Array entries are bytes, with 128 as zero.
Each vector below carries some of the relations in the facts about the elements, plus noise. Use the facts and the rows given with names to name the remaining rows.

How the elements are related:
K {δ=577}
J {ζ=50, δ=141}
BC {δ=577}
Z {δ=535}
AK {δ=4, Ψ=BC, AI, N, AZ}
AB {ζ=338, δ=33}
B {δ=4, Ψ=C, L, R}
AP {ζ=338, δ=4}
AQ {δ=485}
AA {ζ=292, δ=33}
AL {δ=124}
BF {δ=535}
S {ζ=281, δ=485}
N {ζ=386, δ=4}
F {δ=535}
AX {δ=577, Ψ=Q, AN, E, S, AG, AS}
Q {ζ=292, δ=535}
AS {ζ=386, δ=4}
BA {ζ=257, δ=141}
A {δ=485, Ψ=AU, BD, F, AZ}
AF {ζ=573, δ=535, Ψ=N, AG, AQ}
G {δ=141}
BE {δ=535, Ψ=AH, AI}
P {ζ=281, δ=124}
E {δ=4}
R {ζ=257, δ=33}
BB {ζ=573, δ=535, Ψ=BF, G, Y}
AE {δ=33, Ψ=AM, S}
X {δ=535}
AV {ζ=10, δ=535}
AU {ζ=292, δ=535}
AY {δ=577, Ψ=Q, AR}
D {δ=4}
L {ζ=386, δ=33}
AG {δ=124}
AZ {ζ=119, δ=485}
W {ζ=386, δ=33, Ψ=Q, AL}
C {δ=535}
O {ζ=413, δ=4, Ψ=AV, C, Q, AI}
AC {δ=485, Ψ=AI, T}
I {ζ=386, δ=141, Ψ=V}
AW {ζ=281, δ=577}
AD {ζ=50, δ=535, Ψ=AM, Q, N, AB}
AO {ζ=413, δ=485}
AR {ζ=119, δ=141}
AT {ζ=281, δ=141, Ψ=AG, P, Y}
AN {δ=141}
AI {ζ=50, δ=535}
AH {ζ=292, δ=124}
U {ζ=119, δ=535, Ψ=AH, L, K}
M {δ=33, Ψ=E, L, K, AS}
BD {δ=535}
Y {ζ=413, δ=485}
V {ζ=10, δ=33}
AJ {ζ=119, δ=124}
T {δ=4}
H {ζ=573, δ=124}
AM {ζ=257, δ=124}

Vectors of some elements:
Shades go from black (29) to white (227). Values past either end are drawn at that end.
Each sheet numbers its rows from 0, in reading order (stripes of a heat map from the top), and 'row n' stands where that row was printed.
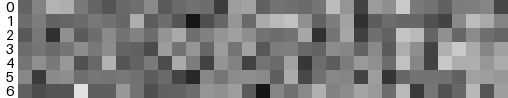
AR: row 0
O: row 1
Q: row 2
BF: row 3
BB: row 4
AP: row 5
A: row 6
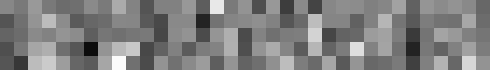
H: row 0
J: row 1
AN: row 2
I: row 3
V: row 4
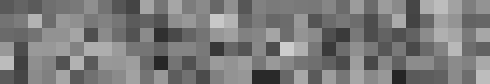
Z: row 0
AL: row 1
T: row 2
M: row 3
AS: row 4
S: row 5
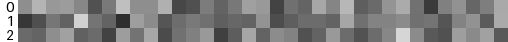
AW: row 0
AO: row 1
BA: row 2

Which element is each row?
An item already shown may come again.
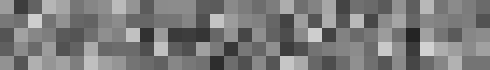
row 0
AA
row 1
AJ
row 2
AT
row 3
BB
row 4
M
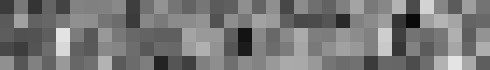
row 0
AF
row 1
BE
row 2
A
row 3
A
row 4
B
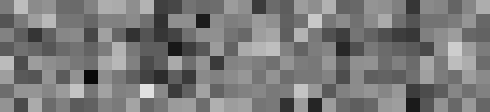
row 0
AW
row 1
J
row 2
AK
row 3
O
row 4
L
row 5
N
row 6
AX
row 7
AM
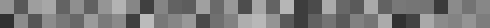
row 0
W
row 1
AI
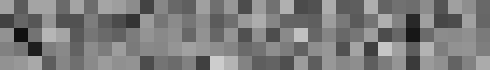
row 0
W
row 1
AD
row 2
AE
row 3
AU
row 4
P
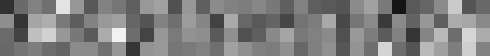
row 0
AC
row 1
AB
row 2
V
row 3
AV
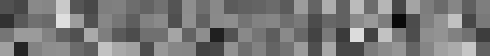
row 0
AZ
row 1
AC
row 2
U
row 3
R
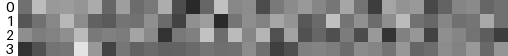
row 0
AY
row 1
J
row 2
AH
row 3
AQ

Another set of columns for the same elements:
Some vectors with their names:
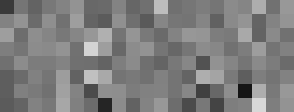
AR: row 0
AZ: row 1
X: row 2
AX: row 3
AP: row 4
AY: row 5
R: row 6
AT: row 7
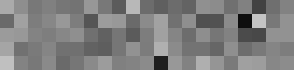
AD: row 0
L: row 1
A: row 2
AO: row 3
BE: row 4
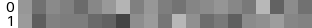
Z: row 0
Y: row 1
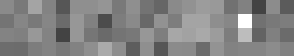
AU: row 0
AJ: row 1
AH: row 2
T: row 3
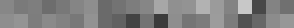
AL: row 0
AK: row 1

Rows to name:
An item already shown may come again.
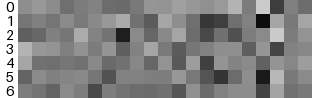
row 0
H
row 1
AE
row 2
AT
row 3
AF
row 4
AC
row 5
AB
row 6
O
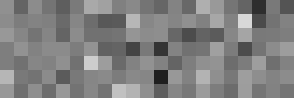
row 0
Q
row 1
AM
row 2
S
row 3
AK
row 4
AX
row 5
BE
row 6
BB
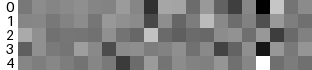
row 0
M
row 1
B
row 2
AD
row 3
R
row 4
P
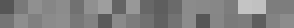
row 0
AW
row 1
N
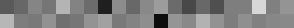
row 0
AT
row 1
BE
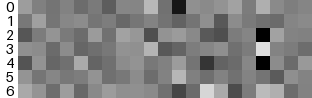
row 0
AI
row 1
N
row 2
AA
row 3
AV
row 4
W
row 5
AQ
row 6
U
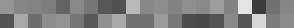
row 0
AM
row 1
V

